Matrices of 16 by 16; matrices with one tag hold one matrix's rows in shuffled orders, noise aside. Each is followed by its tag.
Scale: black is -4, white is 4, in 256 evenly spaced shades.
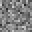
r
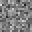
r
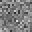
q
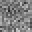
q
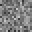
q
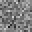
q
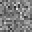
q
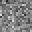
r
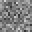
q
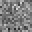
q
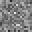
q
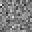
r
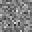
q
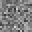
q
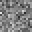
r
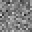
r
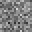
q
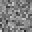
r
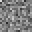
r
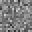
q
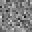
r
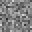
r
